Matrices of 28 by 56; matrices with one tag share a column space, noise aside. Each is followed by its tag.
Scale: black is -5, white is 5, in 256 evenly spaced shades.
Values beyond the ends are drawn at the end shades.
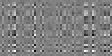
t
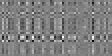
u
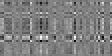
u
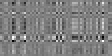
u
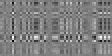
u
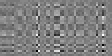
t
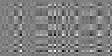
t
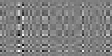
t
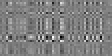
u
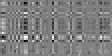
u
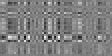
u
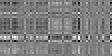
u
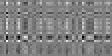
u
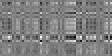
u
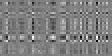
u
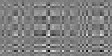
t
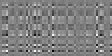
t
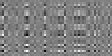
t
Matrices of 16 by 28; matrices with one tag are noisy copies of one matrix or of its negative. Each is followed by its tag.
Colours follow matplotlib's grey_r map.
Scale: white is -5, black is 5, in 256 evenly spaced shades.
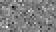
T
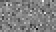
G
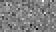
G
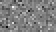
T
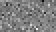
G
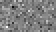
T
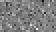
G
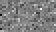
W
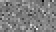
G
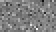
G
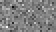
T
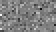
W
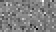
G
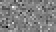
T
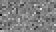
W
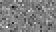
T
